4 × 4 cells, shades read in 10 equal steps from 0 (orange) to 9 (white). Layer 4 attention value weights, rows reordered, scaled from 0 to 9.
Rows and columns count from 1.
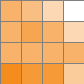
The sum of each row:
22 14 12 7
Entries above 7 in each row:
1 0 0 0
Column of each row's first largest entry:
4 4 1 4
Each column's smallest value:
0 1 1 3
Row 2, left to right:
3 2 3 6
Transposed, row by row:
3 3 3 0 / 4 2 3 1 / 6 3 3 1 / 9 6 3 5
